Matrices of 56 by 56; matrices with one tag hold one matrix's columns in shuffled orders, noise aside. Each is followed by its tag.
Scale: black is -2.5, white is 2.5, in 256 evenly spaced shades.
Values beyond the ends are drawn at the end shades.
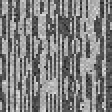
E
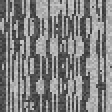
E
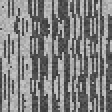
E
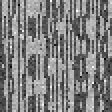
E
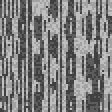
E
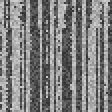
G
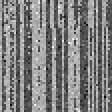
G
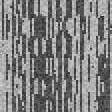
E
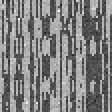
E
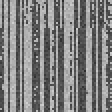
G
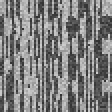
E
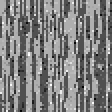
E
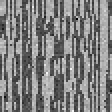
E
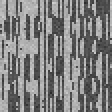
E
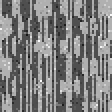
E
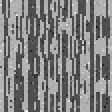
E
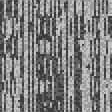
E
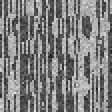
E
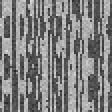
E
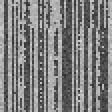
G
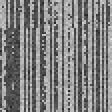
G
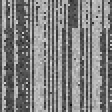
G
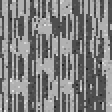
E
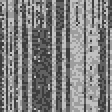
G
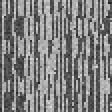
E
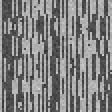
E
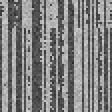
G
